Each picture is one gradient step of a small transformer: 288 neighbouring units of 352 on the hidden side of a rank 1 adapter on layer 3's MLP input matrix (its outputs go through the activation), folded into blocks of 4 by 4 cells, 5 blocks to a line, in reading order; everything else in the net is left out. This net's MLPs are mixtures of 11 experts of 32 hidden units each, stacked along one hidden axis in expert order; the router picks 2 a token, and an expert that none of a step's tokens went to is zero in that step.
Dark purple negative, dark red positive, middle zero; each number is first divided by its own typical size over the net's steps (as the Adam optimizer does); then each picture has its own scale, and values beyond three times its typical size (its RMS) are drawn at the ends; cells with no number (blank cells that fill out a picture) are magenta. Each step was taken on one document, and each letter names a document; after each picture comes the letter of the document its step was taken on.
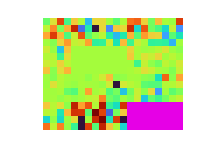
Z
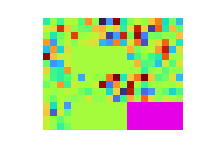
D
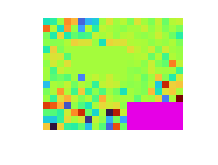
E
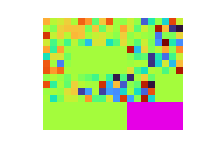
D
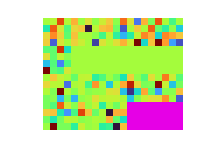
D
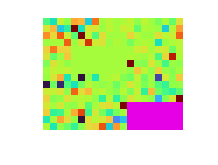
E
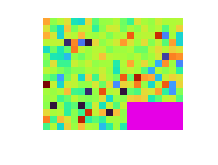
E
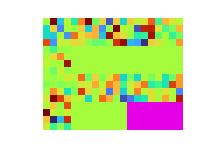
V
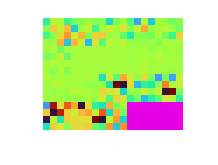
Z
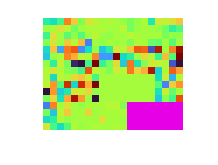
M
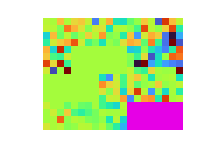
D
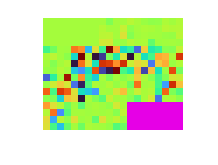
M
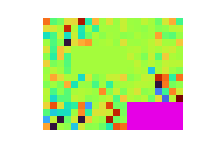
E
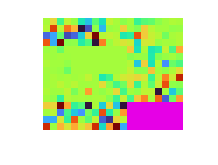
D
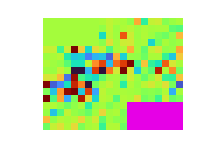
M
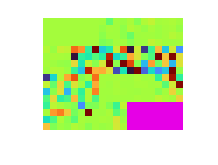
M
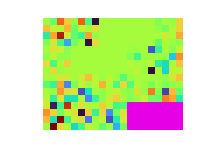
E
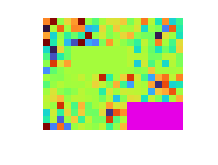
V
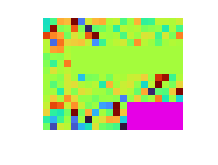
V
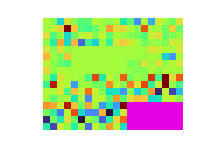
Z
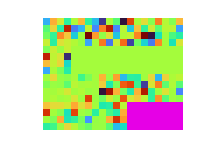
V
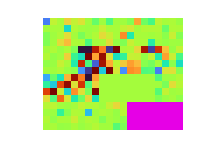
M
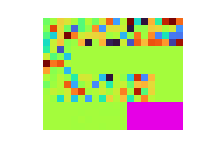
V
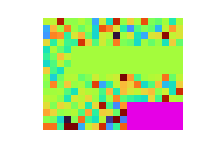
V
